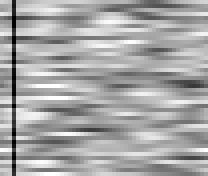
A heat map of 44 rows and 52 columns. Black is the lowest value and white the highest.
Mirror symmetry: none. Slope: none. Odd lines: column 4.
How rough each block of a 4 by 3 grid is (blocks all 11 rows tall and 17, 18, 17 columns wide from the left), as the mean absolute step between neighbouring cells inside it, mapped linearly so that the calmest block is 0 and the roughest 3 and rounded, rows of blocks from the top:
211 / 200 / 200 / 301
